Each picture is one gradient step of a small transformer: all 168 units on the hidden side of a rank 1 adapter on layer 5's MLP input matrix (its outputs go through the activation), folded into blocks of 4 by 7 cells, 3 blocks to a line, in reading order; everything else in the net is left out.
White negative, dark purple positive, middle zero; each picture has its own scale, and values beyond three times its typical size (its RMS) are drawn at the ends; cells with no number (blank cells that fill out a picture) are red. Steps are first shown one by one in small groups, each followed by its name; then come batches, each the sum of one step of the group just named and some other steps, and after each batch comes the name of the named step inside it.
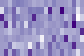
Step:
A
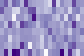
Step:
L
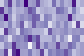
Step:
L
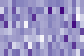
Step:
A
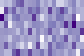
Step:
A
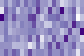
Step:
A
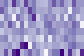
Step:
L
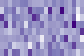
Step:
A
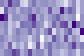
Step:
A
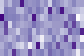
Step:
A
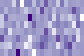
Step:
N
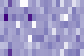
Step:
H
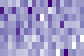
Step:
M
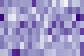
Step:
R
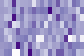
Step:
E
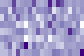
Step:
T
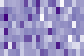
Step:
M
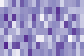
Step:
E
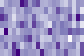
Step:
R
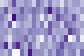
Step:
E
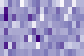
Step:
H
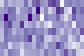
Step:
M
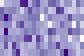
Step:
M
